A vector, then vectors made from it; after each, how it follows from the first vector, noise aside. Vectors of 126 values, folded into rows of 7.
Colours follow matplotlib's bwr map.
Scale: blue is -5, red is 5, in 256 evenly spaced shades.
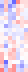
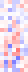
wrapped around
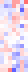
reversed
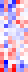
scaled up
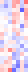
reversed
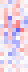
wrapped around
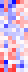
scaled up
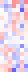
reversed
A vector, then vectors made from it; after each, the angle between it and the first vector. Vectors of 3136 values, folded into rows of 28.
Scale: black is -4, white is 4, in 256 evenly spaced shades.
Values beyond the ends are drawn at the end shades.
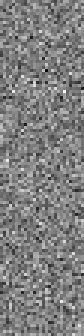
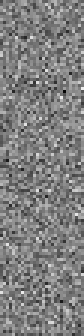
nearly opposite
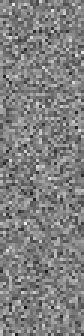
partly opposed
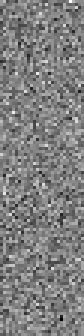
orthogonal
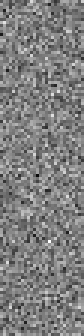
partly aligned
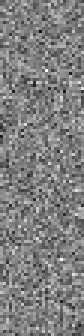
nearly opposite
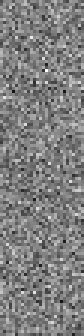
nearly opposite
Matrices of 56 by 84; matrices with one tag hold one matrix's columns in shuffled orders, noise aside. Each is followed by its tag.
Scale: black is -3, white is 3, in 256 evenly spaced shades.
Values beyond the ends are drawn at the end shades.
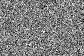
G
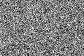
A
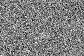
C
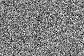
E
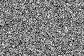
G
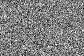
G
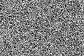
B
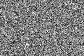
G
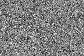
E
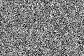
G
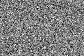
C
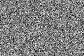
E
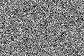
B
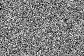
C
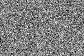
E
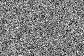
A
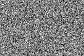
E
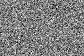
C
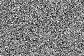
B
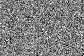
E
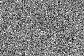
E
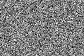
B
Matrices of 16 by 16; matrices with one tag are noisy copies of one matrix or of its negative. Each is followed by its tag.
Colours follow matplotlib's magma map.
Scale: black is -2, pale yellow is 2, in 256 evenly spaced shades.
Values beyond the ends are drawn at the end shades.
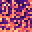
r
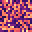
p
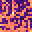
r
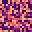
p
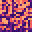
r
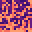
r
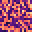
p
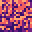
r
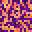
p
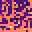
r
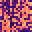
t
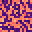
p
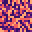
p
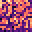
r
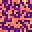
p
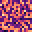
p
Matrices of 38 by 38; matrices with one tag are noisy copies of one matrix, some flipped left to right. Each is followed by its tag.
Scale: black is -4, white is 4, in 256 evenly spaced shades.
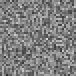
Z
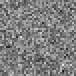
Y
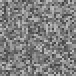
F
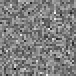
Z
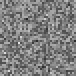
F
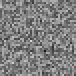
Z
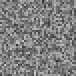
Z
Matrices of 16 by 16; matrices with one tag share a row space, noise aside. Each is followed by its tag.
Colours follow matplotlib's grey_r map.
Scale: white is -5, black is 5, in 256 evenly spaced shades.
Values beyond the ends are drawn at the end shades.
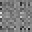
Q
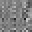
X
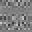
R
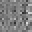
X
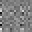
Q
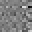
X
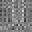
R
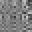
X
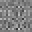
R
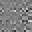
X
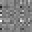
Q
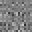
R
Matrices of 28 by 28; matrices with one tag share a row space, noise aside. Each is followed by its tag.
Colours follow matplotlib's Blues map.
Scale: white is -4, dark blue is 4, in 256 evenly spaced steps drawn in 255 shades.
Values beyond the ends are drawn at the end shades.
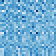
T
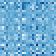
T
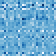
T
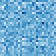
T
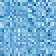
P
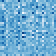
T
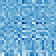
T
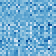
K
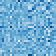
P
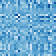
K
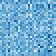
K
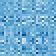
T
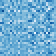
P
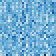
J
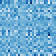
K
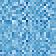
J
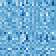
J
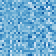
P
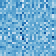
J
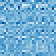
T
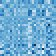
P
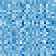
J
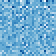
J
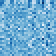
P
